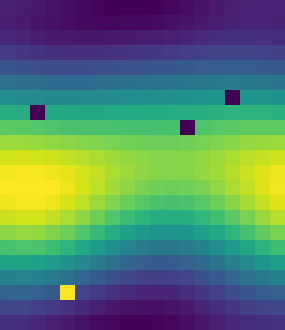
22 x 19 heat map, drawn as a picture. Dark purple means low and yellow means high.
Lone odd cells: 4, 1 higher and 3 lower than their neighbours. Roughest part: bottom left. Ninth with the highest average: middle left.
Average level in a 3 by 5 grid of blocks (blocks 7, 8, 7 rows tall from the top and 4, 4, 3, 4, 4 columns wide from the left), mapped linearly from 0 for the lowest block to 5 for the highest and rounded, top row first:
00000 / 55445 / 21012
